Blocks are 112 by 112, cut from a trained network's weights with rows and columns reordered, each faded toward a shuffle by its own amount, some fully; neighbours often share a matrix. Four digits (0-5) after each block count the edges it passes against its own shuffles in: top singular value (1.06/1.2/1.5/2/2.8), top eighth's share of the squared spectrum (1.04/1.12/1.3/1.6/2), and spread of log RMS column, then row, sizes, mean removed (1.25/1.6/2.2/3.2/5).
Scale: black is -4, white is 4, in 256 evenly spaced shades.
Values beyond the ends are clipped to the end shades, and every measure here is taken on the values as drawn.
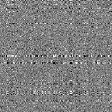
4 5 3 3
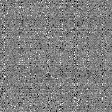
3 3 3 0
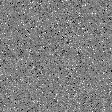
1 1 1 0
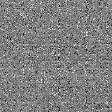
2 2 2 0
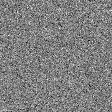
0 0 0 0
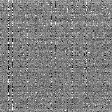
4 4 3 0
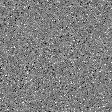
0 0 0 0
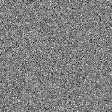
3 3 1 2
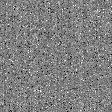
2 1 0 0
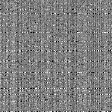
5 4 1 4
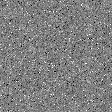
1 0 0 0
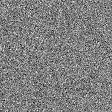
1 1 0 0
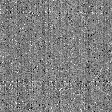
3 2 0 2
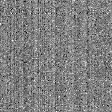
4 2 0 2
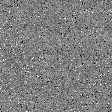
0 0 1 0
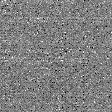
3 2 1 0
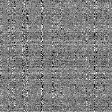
4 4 4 0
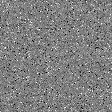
0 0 0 0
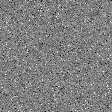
0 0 0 0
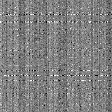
5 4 1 3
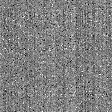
3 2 0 2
